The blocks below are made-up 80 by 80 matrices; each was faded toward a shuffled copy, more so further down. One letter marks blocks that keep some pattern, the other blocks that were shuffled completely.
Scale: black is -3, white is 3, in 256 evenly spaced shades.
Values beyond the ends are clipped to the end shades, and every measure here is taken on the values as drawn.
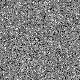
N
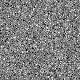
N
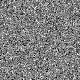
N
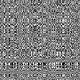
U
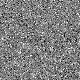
N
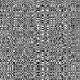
U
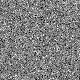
N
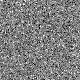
N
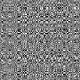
U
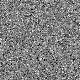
N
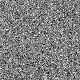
N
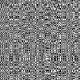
U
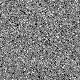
N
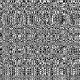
U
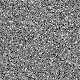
N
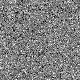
N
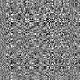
U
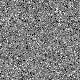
N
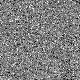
N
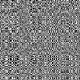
U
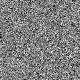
N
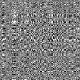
U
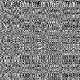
U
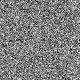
N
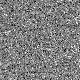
N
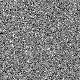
N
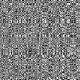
U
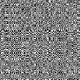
U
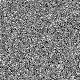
N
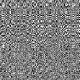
U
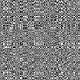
U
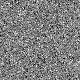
N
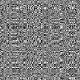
U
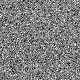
N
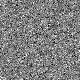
N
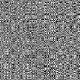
U
